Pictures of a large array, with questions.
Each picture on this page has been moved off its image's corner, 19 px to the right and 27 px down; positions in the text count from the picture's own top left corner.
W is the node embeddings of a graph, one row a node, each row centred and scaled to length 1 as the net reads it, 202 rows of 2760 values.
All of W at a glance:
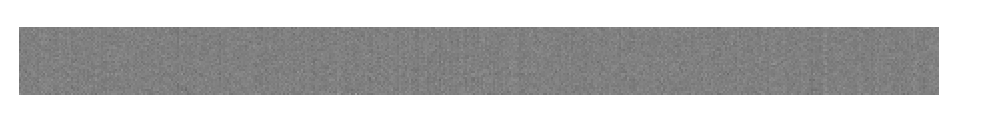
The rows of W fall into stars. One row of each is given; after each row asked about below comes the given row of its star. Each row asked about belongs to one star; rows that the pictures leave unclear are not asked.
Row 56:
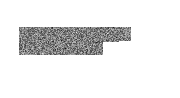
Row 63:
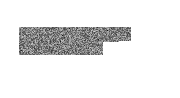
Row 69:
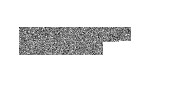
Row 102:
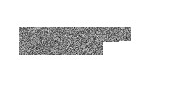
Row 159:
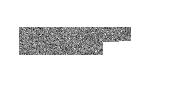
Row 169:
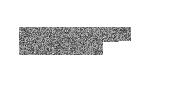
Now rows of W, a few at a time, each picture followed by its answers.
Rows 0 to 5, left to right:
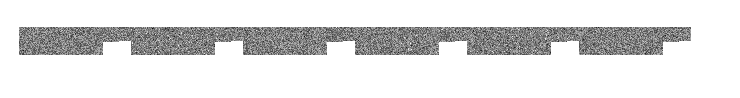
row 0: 63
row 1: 159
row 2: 63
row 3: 63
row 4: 169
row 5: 56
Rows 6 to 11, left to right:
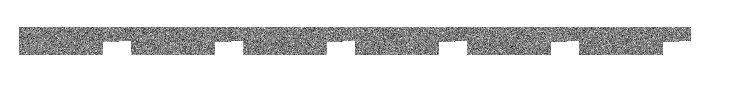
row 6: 159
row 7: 56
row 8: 102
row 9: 69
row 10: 102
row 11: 63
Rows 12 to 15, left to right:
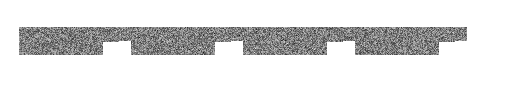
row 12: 102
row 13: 159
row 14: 56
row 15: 169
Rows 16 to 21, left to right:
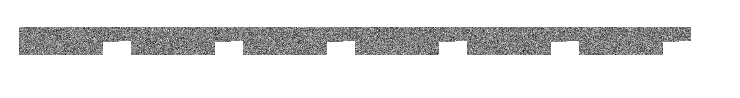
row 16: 56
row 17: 169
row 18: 102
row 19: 69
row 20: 63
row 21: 69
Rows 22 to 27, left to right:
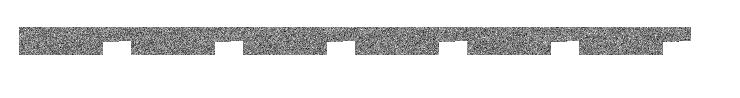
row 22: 159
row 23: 102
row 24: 159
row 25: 159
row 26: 102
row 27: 159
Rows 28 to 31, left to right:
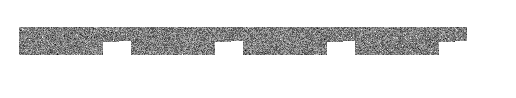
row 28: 63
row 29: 69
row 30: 63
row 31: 159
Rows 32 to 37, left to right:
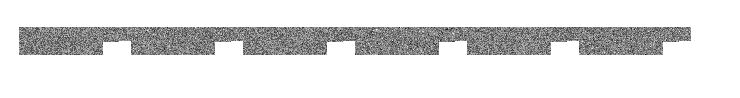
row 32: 169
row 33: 69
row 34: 69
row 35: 169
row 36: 69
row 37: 56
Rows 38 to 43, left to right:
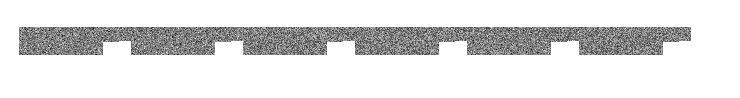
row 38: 63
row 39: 56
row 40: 102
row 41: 63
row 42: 69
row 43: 169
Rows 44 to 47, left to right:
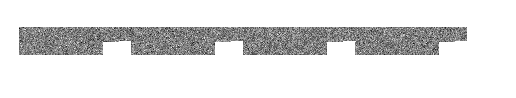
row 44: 159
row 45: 159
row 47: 102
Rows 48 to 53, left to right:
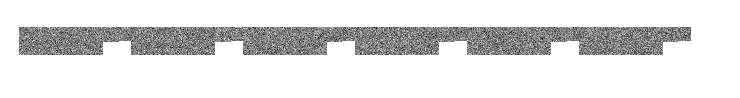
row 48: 102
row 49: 159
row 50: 63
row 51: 159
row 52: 102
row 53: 63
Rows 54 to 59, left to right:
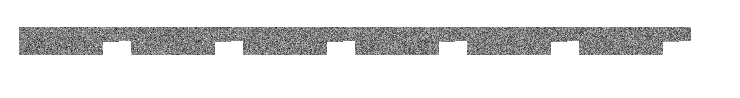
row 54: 169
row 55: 56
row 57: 56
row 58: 69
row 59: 159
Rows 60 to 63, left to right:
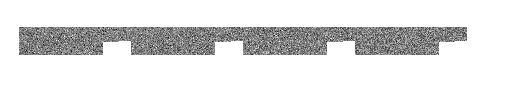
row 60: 169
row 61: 159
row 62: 56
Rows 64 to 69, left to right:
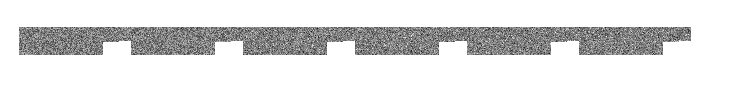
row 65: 63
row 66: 63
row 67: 63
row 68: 69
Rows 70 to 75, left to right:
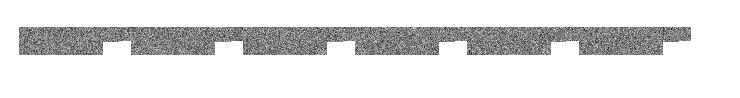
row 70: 56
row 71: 69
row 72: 63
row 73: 102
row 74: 63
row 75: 169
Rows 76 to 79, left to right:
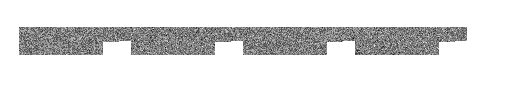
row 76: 69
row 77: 56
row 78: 102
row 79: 63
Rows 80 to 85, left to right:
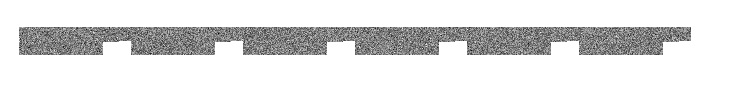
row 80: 102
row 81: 169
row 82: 56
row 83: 56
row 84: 159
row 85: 159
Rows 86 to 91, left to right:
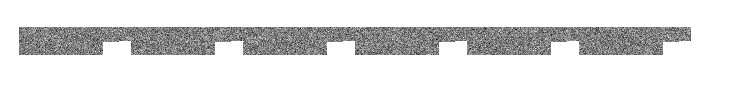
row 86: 159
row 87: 56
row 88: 102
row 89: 63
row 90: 169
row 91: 169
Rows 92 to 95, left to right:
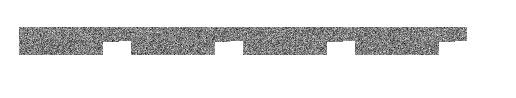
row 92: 102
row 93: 63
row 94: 102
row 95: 56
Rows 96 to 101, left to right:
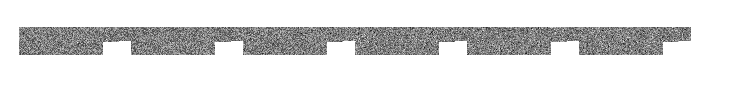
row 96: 63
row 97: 56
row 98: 102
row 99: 102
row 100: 69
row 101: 63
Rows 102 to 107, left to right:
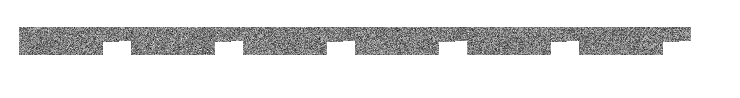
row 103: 159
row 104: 102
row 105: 69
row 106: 169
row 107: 56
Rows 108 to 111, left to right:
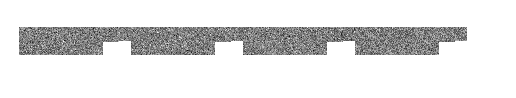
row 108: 63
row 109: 63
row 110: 69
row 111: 102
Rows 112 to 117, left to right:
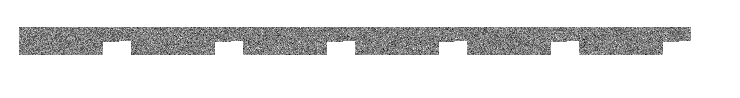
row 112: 69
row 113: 63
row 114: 56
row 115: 169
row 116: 169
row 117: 56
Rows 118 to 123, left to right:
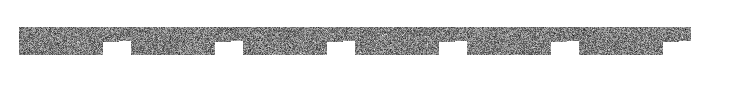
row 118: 159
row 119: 169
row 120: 69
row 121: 56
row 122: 63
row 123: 169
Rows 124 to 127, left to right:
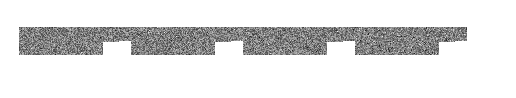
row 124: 56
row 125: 169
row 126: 69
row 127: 69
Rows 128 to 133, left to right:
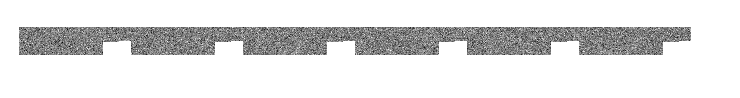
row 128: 169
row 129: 56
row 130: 69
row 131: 102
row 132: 56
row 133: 69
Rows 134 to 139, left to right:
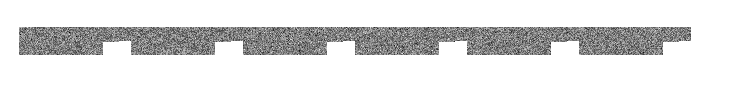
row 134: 63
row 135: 69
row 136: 63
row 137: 159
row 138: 102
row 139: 63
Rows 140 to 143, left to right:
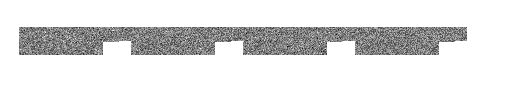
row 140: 63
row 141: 102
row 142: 102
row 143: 102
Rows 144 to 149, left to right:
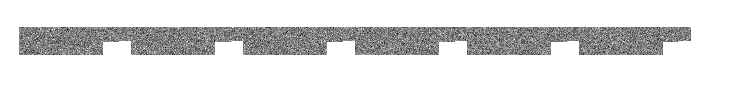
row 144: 169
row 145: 56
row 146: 102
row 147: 56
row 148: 63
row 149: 63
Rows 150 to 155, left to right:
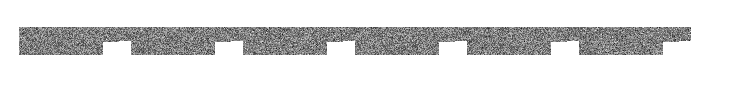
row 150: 102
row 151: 169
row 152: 69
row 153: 159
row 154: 159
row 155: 69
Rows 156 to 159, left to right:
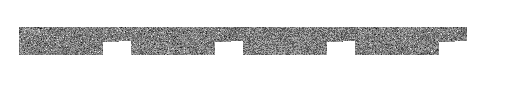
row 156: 159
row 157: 69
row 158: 69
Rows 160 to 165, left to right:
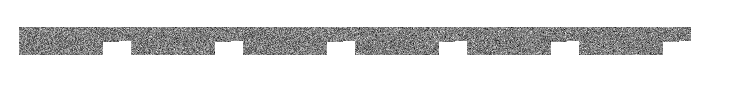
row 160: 169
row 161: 169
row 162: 169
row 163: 102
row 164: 169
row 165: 69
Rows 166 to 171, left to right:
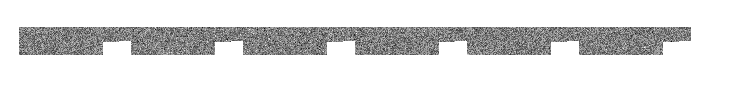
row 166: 63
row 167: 69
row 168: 159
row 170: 56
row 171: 63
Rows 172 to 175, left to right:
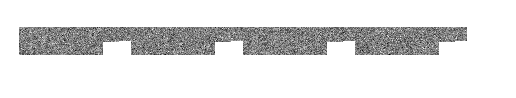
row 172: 63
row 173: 169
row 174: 56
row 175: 169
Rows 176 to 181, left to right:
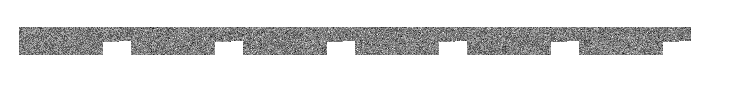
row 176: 159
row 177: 159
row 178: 102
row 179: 69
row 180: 169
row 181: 69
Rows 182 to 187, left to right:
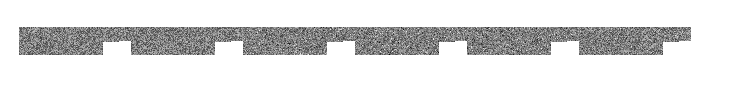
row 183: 56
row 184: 69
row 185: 169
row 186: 56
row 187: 169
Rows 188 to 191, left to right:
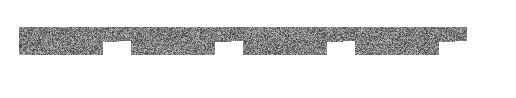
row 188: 56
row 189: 69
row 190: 159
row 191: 69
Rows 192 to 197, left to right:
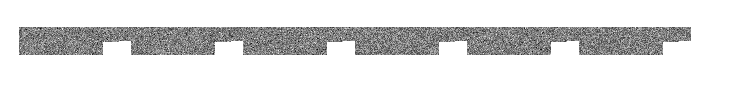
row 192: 159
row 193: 69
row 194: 102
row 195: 63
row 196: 102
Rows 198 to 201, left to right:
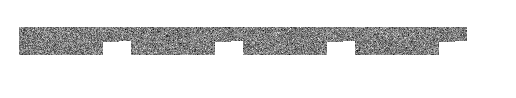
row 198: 63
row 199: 56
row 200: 56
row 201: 63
